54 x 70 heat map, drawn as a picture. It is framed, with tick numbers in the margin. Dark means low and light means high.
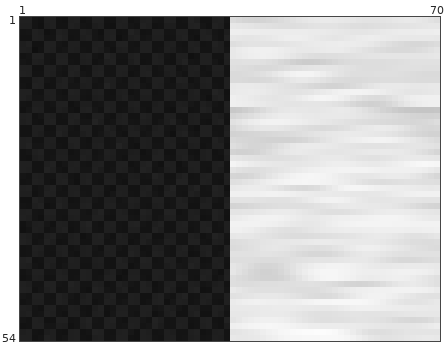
It is made of 1 by 2 panels. Panel 1,1: very low, checkered, faint in contrast. Panel 1,2: very high, streaked across, faint in contrast.
